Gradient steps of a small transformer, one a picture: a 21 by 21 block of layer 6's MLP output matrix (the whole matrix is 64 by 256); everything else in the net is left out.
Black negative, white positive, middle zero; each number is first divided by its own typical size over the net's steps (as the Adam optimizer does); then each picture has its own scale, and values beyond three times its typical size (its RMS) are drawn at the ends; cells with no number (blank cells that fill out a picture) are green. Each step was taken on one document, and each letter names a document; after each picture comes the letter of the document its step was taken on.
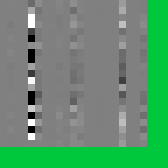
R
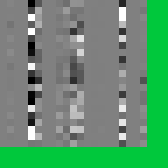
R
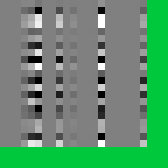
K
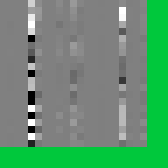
R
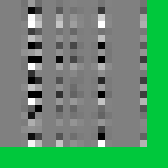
K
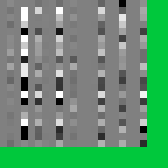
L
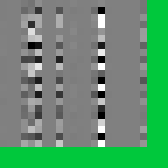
K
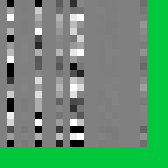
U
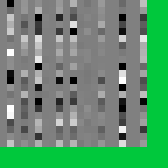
L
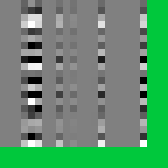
K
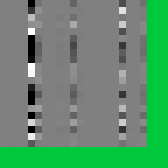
R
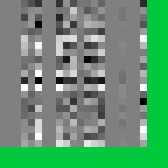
L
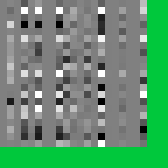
L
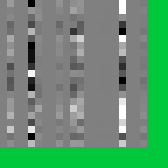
R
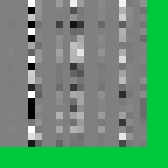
R
